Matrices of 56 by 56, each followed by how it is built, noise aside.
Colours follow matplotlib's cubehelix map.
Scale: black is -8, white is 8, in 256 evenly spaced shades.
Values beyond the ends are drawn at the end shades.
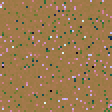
sparse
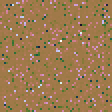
sparse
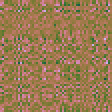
low rank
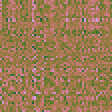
low rank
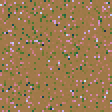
sparse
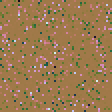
sparse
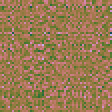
low rank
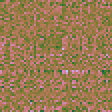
low rank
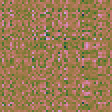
low rank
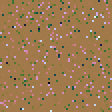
sparse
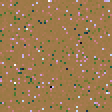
sparse
